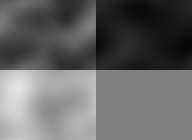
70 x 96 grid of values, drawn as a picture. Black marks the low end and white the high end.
The table splits into 2 rows of 2 panels. Panel 1,1: low, smooth. Panel 1,2: very low, smooth, faint in contrast. Panel 2,1: high, smooth. Panel 2,2: middling, flat.
